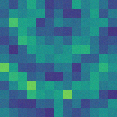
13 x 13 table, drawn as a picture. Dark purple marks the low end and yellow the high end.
Slope: none. Odd rows or columns: none. Histogram: bell-shaped. Rings: centred on the top middle. Average level on the scale: 40%.
